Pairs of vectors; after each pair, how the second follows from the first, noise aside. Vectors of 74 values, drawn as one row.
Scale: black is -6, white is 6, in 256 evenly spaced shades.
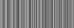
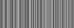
negated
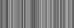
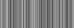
negated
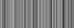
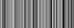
scaled up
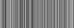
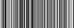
scaled up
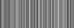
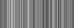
shuffled
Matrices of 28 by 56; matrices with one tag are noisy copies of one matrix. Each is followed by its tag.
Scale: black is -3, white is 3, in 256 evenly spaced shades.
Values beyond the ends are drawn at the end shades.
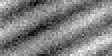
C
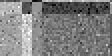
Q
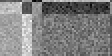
Q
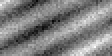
C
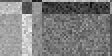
Q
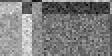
Q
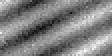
C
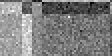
Q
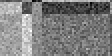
Q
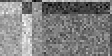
Q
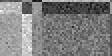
Q
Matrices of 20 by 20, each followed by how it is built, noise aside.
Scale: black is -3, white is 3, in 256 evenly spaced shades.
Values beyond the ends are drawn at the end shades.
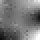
smooth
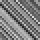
Toeplitz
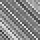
Toeplitz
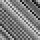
Toeplitz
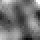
smooth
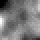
smooth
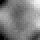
smooth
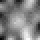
smooth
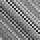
Toeplitz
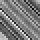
Toeplitz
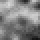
smooth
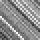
Toeplitz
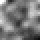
smooth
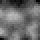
smooth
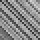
Toeplitz
